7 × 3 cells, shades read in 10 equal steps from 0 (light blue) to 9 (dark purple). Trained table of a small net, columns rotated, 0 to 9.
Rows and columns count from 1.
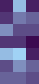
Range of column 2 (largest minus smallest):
7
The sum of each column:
37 26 47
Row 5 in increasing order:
0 1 8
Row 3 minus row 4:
-4 -1 -3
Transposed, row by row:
8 7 3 7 1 6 5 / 1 4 6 7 0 3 5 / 8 5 6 9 8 5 6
